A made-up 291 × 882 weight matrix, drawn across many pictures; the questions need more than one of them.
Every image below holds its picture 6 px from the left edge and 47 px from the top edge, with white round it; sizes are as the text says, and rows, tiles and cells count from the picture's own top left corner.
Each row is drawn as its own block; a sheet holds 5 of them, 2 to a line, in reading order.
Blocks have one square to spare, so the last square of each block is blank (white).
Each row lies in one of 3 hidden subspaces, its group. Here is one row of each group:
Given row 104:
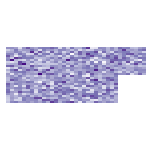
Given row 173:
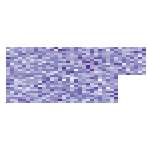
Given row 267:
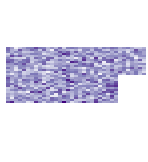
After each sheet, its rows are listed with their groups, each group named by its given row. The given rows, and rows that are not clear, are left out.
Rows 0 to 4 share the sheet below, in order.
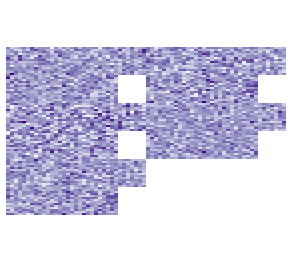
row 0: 104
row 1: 267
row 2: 104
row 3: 104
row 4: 267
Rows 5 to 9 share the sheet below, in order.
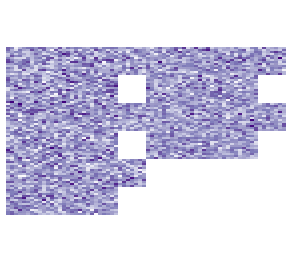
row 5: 267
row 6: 173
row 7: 104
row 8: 104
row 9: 104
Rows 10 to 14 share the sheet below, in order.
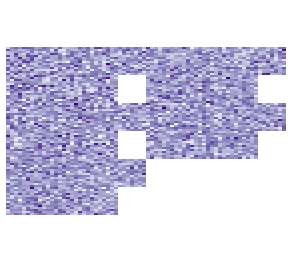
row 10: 173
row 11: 104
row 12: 173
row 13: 173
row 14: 104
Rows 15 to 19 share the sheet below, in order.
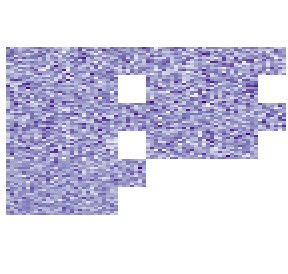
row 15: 104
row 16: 267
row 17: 267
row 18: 173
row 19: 104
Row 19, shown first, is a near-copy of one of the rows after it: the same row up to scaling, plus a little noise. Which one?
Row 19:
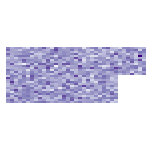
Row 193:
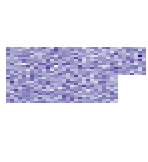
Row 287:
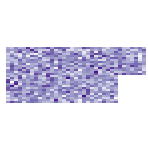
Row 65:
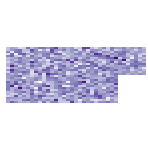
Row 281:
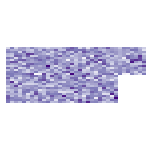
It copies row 193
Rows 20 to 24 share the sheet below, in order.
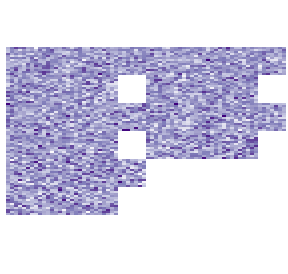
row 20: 267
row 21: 104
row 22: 104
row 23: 267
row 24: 173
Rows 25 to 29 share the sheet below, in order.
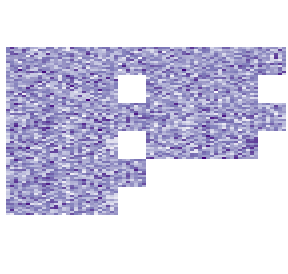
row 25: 173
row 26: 104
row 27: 267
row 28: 267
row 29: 267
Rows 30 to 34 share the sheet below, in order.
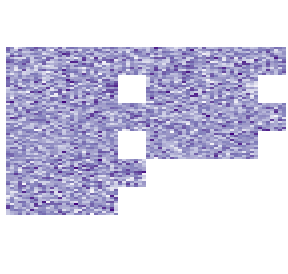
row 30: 267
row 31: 267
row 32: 104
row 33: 104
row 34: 104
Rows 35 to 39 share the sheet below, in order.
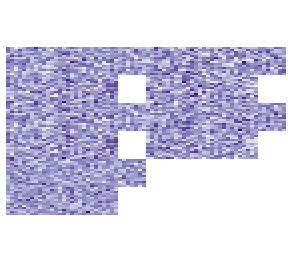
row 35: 267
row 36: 267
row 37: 267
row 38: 267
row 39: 173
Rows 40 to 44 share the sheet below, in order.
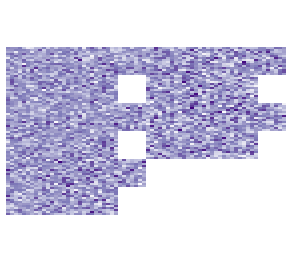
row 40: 104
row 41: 267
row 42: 104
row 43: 104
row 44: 173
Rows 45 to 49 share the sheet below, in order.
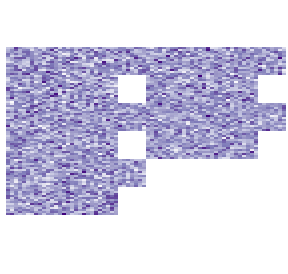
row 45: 267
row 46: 173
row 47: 173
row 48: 104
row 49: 267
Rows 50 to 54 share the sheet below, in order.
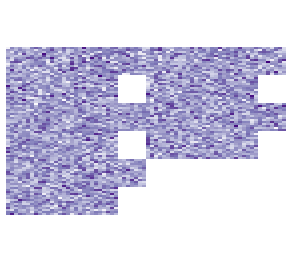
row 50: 104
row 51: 104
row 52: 267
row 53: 104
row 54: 267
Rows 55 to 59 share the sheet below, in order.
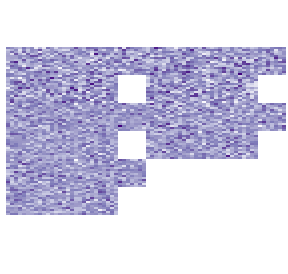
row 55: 173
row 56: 267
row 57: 173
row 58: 173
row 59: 173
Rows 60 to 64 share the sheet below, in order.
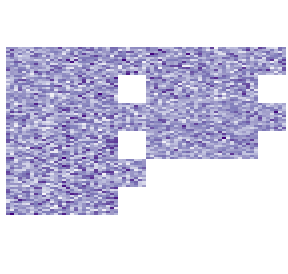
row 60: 104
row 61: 173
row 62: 267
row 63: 104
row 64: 267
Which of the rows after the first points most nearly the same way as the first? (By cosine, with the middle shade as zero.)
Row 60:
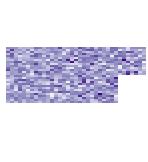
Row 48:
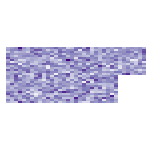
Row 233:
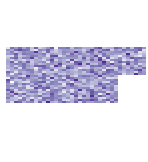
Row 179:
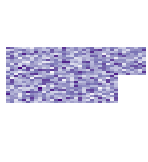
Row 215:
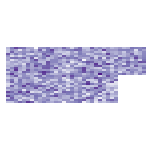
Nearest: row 48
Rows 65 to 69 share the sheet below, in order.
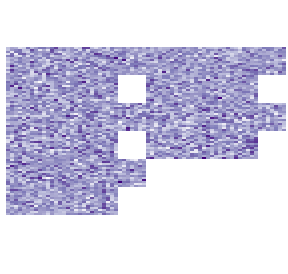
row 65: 104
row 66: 104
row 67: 104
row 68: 267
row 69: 173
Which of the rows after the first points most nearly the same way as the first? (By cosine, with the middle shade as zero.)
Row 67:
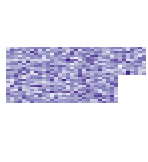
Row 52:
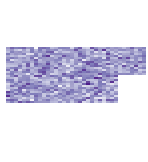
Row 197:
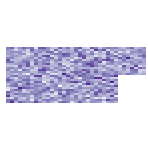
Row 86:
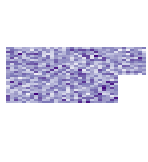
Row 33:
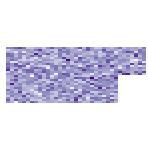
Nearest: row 86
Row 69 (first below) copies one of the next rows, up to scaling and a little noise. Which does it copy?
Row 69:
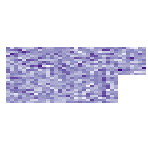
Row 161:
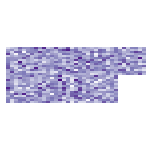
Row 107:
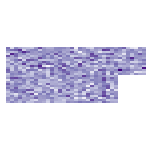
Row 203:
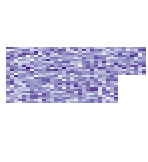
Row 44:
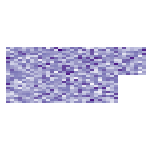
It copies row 107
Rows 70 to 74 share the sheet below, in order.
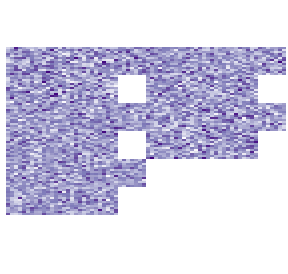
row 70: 267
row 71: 173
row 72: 104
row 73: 267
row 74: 173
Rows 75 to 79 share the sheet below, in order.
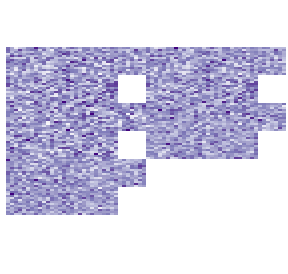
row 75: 267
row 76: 267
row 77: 104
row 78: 104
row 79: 104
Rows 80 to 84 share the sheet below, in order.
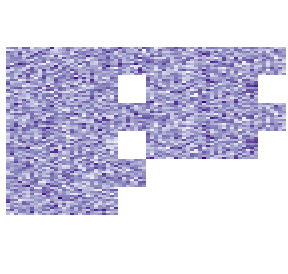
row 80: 104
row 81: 267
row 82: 267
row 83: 267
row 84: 267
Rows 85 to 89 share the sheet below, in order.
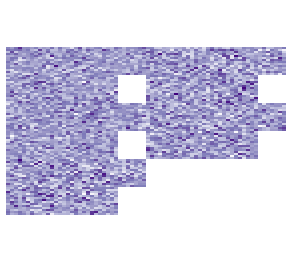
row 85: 104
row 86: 104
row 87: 104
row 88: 173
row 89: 104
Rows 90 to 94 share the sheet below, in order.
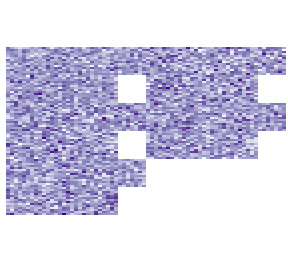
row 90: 104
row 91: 173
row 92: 267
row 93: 267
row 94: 267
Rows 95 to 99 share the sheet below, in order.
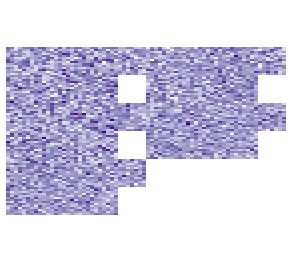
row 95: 267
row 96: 104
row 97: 104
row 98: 104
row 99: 104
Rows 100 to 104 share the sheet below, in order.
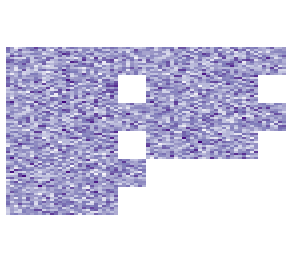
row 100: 267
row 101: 267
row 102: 267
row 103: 267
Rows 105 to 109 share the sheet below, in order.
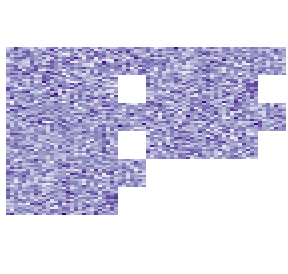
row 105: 267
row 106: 267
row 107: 173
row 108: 104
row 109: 267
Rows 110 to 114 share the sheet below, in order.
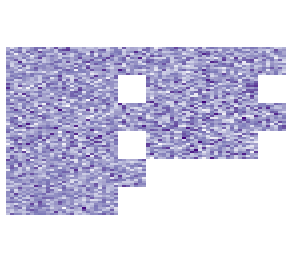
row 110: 173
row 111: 267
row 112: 173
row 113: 267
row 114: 104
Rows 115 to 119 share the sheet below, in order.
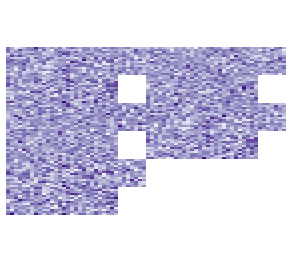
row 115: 267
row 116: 104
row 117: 173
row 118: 267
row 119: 267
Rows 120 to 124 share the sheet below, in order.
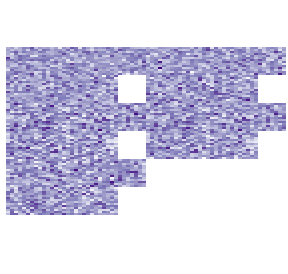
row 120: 104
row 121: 173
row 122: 267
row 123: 267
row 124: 104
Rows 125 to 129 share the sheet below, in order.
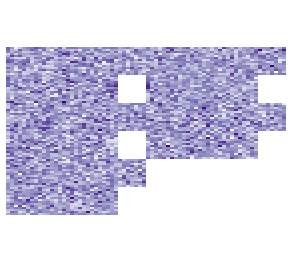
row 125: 267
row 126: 104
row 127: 267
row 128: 104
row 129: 173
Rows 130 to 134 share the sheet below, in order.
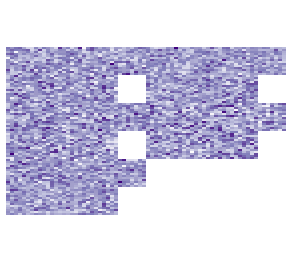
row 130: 104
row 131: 267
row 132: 267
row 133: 104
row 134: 173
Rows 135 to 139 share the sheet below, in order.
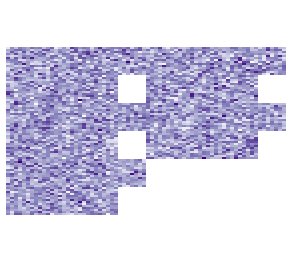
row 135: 104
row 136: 104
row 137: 267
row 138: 267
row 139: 104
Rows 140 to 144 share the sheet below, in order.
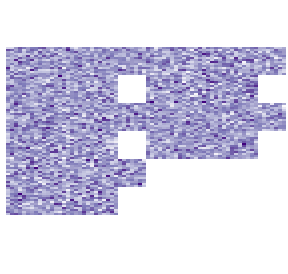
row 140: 173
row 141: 267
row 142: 267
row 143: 104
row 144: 173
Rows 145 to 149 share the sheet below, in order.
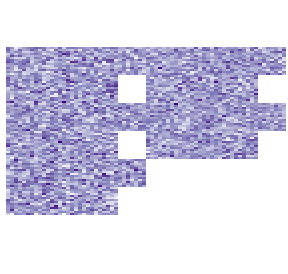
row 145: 267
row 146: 173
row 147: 267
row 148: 267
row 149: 267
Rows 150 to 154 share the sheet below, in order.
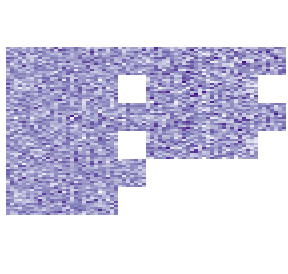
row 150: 173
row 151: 267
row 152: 104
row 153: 267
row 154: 173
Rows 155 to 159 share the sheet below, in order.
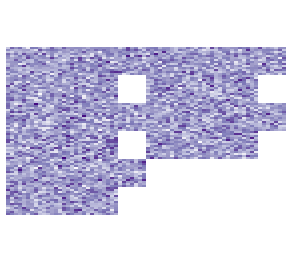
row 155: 104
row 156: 173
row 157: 267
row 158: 267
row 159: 104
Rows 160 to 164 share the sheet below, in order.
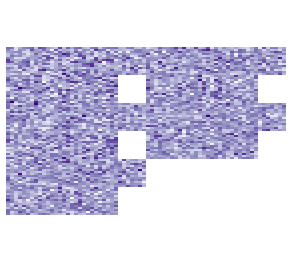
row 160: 267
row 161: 173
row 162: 267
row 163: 104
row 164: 173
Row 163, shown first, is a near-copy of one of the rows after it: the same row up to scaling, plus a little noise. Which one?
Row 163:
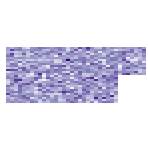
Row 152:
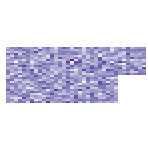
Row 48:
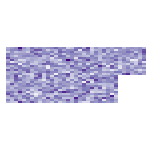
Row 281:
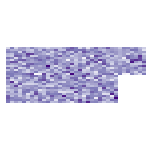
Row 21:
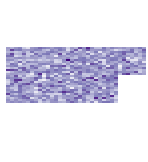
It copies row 21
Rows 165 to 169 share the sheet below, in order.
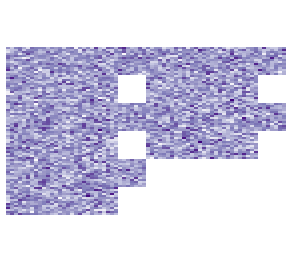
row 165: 173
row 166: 173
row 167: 267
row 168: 267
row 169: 267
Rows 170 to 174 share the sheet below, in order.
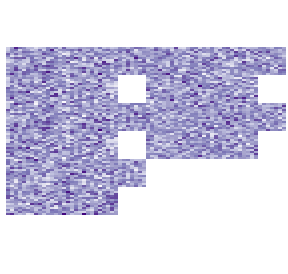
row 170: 267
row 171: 267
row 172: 267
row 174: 267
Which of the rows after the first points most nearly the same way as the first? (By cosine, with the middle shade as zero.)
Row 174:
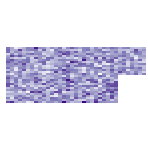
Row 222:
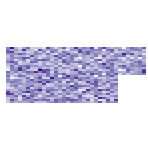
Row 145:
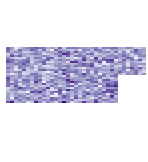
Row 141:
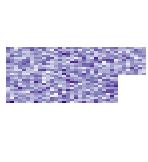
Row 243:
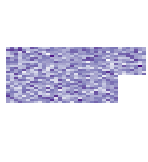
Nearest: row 145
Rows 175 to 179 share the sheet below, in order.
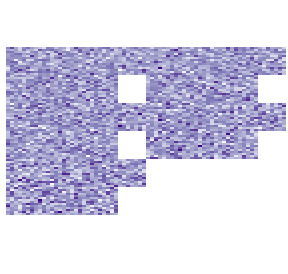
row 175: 173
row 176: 173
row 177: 173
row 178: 104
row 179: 173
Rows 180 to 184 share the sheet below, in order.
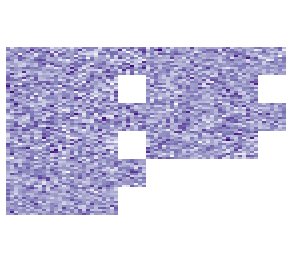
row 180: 104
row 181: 104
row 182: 267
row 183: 267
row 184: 104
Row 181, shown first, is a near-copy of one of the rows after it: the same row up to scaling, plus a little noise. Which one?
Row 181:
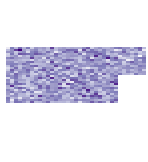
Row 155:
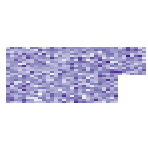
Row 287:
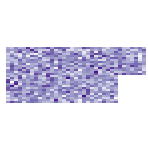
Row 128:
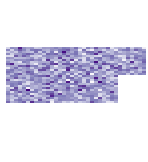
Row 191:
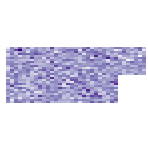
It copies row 191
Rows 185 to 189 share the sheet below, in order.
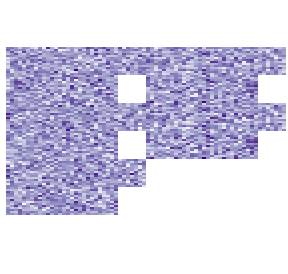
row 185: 173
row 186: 267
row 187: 173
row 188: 267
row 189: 173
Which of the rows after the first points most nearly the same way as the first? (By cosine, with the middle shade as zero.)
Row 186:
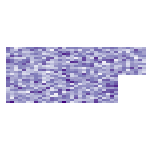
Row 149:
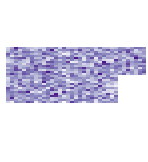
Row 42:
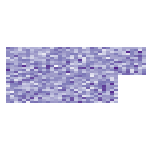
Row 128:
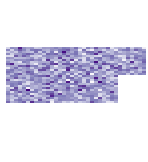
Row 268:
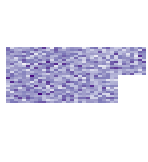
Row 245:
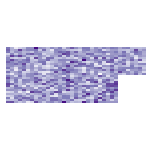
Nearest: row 245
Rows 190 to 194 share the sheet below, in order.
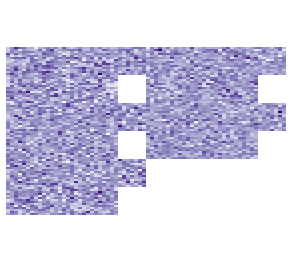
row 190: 267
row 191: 104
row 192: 173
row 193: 104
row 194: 173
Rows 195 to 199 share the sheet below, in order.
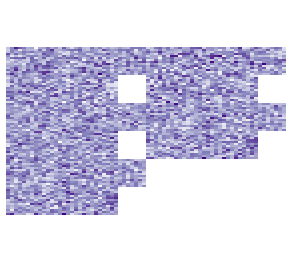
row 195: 267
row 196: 104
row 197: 267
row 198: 267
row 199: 267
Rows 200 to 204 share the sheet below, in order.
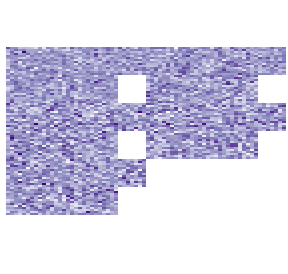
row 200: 173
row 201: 267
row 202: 104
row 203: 173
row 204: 173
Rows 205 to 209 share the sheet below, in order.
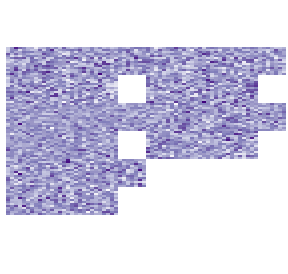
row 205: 267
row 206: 267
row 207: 173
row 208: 267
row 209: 173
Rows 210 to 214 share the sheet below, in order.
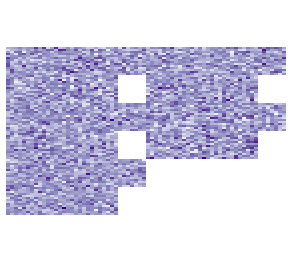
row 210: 173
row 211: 173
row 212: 104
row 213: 267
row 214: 104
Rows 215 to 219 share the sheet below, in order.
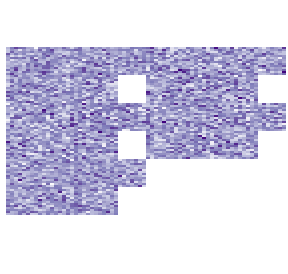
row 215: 267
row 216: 173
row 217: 104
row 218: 173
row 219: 173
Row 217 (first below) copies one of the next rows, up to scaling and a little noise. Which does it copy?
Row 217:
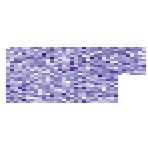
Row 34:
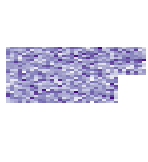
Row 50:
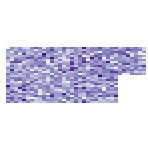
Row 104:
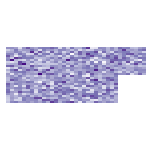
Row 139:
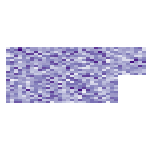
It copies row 50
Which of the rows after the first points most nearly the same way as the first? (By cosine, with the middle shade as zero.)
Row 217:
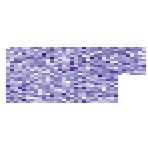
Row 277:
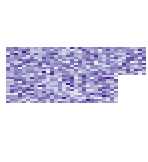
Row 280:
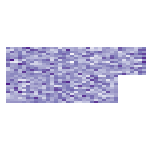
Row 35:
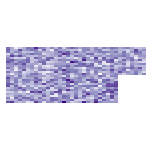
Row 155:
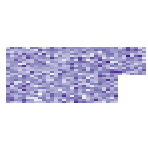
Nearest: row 155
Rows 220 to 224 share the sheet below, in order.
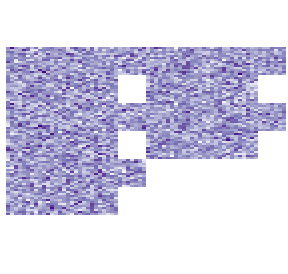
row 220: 173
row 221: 267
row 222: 173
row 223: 267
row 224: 104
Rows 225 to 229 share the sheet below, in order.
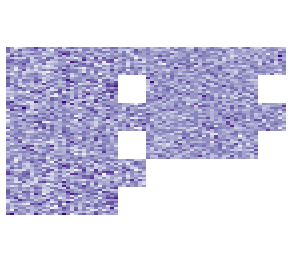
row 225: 267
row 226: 104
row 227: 173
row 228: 173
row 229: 267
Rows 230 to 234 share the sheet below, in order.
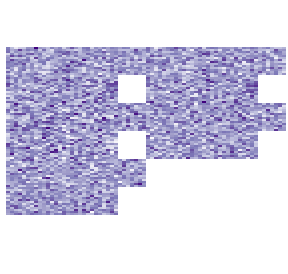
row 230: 267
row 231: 267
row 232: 267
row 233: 104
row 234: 173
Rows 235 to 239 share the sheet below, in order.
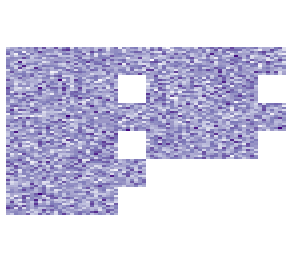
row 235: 173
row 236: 104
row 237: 104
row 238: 173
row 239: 104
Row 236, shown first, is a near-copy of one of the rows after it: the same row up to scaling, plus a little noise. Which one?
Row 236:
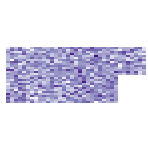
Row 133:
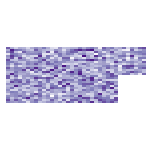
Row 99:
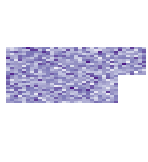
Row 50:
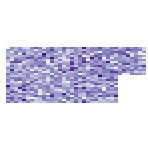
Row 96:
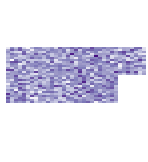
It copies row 96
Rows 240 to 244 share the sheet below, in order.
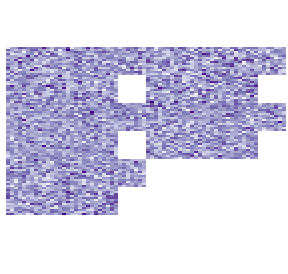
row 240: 173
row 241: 267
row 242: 104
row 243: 104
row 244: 267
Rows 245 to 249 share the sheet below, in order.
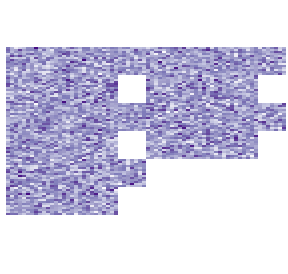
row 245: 267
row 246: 173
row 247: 267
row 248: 173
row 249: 104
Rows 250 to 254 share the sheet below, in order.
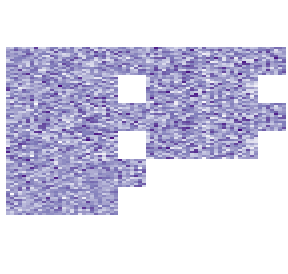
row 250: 267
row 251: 267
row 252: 267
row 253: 267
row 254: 104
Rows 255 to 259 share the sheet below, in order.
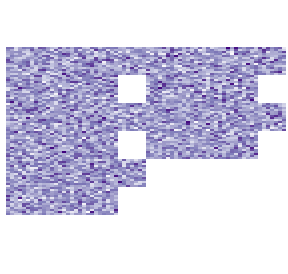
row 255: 267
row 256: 173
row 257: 104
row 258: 104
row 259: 173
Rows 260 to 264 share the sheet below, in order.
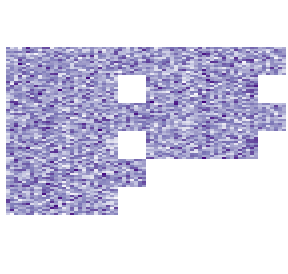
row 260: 104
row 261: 267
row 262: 267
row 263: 267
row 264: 267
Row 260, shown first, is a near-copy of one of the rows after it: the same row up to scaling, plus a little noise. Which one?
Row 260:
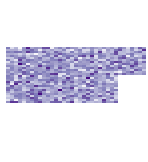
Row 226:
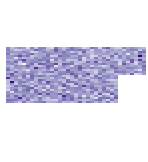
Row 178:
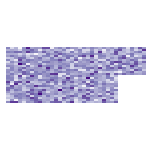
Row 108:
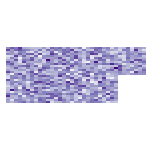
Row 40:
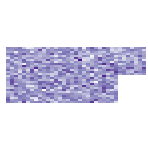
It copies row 178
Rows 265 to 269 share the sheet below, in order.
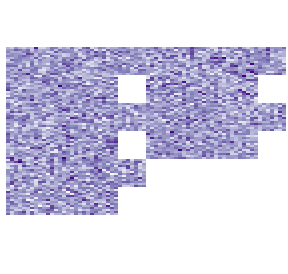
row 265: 267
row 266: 104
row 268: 104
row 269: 104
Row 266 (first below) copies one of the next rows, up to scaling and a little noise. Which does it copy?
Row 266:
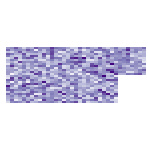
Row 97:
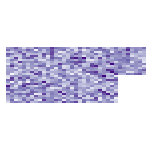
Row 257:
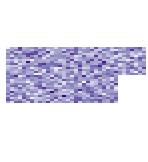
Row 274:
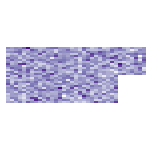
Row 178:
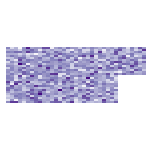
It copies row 97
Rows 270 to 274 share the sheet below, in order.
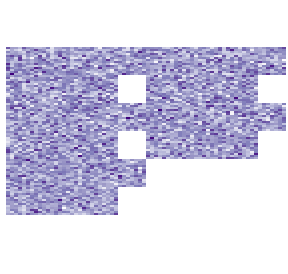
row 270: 104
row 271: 104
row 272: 104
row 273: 104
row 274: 104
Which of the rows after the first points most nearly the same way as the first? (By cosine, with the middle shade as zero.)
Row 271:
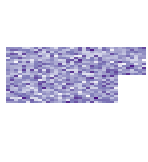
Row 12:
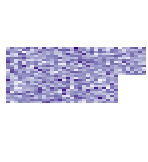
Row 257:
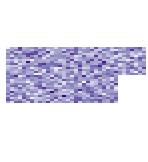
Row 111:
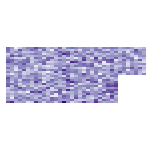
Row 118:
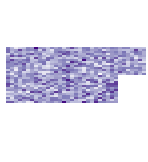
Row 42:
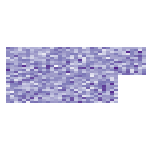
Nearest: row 257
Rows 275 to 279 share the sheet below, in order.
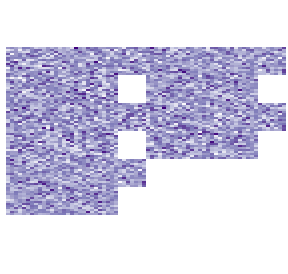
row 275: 173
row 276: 173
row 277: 173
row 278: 173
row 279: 173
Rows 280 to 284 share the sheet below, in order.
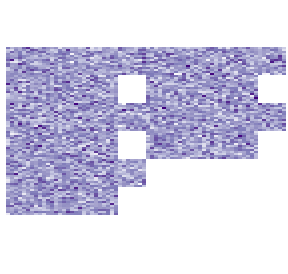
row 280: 104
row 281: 104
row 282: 173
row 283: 173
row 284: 173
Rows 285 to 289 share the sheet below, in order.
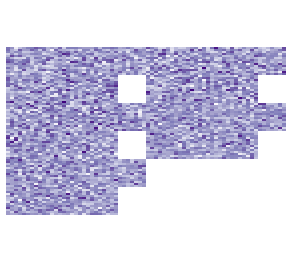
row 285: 267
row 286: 173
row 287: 104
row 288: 173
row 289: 104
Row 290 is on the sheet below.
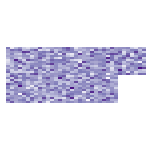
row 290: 173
